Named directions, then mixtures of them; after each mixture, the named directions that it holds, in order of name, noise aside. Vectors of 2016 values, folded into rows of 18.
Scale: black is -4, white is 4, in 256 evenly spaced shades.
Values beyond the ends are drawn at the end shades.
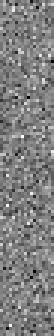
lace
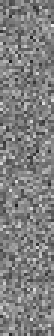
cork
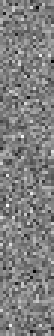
cork, lace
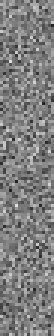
cork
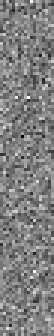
cork, lace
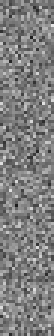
cork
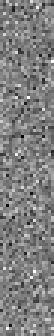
lace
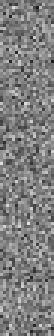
cork, lace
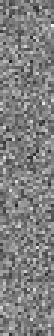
cork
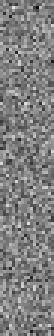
cork, lace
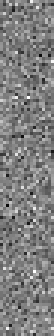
lace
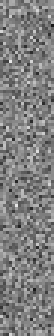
cork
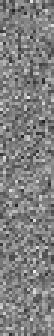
cork, lace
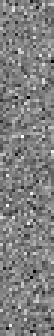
lace
